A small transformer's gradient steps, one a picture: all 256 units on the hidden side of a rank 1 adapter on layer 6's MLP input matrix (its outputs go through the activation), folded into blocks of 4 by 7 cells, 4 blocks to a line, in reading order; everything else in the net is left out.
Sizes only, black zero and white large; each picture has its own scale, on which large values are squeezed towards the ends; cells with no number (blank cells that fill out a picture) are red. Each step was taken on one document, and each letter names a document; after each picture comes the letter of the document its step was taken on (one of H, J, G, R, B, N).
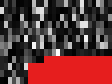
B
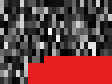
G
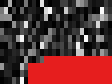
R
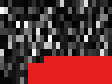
R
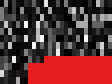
B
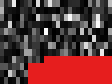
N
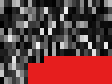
G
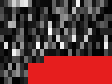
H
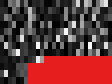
H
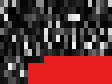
N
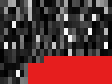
H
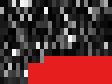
H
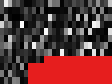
N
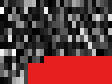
G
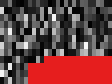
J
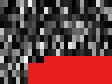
G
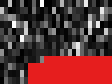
R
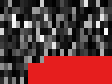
R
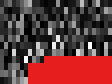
G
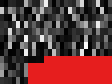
B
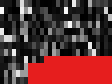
G
